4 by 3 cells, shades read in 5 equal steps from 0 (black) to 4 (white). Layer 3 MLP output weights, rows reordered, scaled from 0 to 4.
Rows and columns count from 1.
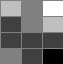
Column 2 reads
2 2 1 1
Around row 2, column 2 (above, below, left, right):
2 1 1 3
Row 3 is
1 1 1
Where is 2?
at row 1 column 2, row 2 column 2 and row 4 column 1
